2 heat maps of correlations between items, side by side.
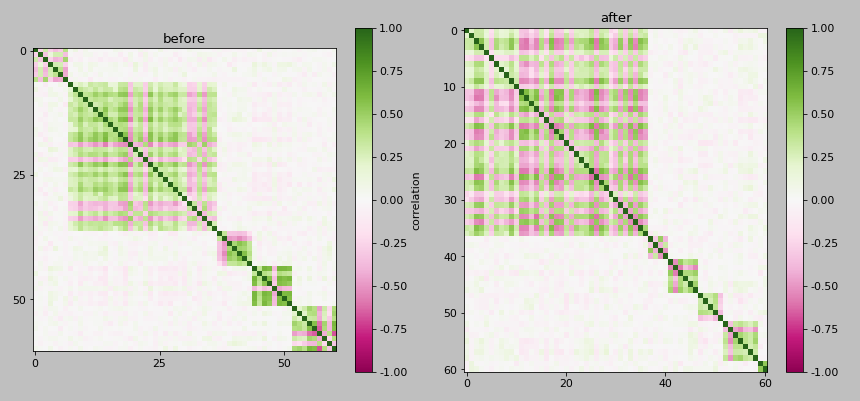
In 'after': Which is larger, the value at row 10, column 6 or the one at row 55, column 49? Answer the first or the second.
the first
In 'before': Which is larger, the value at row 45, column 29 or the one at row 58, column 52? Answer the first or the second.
the second
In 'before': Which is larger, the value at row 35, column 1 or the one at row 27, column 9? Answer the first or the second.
the second
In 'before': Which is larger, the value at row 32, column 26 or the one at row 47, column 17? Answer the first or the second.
the second
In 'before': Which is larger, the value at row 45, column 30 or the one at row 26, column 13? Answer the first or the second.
the second
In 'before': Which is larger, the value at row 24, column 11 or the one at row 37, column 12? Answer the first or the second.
the first
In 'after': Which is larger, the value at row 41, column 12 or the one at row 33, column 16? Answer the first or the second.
the first
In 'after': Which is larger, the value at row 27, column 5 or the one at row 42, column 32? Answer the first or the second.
the second
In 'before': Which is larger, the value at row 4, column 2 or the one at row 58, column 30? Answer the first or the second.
the second
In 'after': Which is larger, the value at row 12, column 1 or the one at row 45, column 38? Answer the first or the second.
the second
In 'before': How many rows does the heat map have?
61
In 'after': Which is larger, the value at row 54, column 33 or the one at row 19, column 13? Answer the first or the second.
the second
